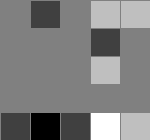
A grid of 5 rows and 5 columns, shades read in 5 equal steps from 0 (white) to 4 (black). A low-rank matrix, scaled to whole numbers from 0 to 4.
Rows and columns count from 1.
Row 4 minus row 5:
-1 -2 -1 2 1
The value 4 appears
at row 5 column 2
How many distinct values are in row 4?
1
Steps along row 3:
same same down up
